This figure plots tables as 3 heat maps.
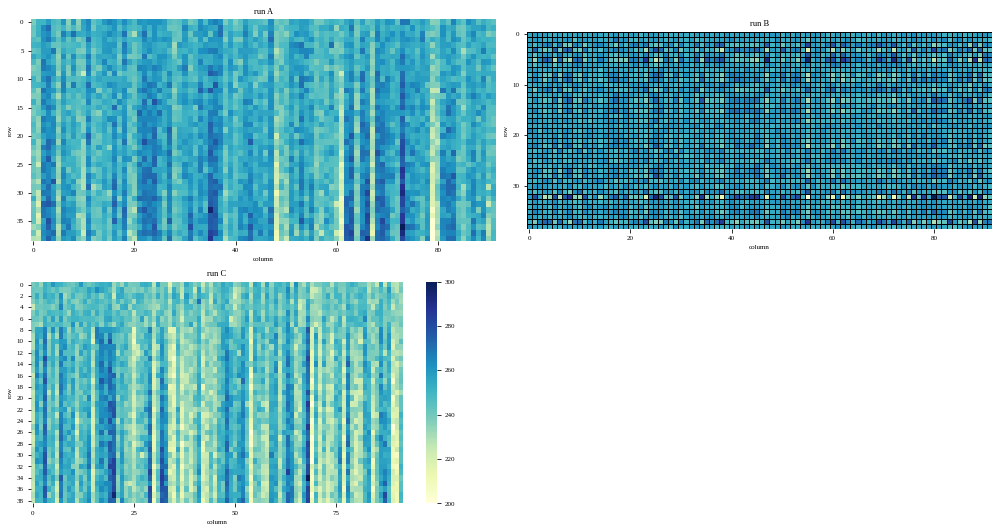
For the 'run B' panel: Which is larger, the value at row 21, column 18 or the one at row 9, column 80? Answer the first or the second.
the second
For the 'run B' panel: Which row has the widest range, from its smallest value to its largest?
32
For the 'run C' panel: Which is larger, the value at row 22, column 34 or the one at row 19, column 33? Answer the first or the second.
the second
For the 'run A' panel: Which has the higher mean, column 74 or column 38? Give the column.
74
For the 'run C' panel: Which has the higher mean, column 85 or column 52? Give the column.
52
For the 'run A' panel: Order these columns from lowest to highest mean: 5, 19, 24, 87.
5, 19, 87, 24
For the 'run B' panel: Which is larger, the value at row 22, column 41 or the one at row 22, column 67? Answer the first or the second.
the first
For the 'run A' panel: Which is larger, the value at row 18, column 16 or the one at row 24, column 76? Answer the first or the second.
the first
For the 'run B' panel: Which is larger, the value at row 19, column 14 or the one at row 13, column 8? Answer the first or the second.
the second
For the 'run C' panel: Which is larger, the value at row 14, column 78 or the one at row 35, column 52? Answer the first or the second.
the first
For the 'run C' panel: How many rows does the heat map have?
39
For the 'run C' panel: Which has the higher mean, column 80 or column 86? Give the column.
86
